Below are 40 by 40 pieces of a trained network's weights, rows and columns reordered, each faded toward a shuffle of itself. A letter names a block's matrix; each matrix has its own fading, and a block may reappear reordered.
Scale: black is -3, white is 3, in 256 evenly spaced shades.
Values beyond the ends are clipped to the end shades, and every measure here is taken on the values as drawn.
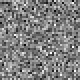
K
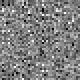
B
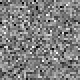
K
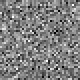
K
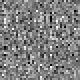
B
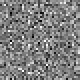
B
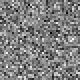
K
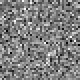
K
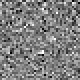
B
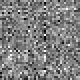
B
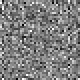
B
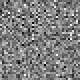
B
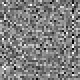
B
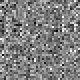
B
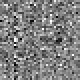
B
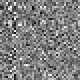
B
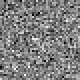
K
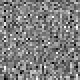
B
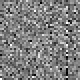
B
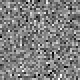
K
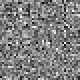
B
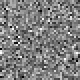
K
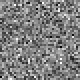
K
